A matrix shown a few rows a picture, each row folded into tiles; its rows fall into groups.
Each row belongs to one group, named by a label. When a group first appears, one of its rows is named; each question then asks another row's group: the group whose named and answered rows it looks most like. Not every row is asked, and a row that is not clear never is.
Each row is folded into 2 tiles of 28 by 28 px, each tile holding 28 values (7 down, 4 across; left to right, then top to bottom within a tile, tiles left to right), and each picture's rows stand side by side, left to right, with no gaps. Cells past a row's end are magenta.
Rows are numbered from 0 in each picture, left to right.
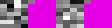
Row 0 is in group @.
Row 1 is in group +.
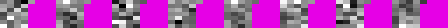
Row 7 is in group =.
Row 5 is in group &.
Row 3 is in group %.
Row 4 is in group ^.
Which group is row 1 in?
^
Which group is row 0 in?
+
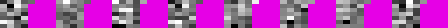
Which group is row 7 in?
@
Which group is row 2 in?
&
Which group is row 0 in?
@
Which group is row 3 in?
@
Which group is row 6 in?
%
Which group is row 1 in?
^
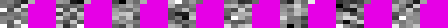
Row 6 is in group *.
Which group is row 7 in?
+
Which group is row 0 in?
+
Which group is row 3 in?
^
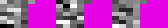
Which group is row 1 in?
@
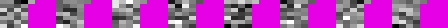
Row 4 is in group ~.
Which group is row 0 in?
+
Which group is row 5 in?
@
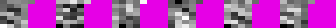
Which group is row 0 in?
*
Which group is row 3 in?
=
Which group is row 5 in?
&
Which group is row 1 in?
~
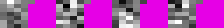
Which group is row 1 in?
@
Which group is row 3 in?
@
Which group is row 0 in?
^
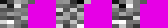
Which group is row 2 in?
@
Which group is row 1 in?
+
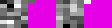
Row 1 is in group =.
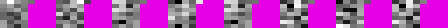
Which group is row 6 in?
*
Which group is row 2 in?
%
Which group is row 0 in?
^
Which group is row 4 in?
%
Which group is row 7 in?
@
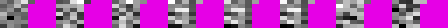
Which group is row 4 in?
&
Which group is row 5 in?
&
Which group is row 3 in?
&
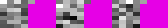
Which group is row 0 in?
&
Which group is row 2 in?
~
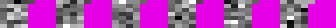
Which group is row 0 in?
+
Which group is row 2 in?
^
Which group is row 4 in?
@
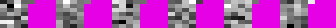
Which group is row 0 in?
@
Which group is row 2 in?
%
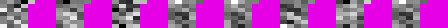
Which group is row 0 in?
+
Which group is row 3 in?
^
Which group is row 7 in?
^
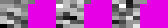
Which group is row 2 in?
%
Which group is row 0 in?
&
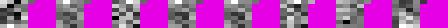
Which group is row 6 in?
%
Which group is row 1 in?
^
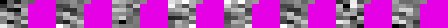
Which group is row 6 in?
@
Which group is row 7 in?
&
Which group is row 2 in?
%
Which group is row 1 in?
*
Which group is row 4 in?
&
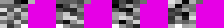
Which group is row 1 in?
*
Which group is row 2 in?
*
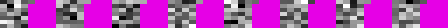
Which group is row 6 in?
%
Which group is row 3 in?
+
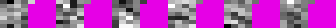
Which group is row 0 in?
=
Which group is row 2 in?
=
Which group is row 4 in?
&
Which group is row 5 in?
^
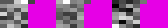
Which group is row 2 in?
*
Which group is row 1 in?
^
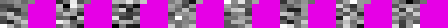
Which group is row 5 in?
*
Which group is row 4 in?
&
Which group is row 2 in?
~
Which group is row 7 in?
+
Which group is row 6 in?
~
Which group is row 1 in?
@
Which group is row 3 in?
+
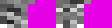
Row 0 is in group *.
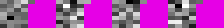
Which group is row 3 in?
@
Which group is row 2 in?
+
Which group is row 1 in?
%
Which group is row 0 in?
~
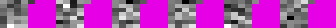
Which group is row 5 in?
~
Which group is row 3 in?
+
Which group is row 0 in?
=
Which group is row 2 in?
+
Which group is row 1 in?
%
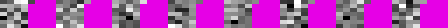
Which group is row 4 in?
%
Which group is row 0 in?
~
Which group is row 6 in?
~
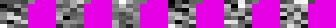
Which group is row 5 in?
~
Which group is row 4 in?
@
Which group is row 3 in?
*
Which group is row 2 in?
^
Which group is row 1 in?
~
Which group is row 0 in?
*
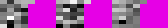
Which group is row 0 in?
%
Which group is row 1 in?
~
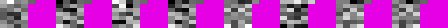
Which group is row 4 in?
+
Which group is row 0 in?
^
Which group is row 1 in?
*
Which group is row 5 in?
~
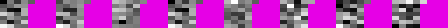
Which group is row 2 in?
%
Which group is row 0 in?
*
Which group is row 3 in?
*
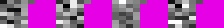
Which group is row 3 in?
@
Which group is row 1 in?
@
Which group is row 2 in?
^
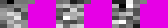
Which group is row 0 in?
=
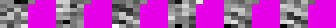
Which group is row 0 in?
+
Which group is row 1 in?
%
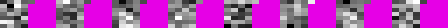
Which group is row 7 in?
~
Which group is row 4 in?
~
